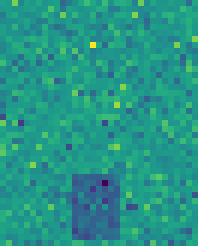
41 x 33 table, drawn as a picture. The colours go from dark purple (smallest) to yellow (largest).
Ninth with the lowest average: bottom middle. Odd patch: lower, in the bottom middle. Average level on the scale: 50%. Mirror symmetry: none.
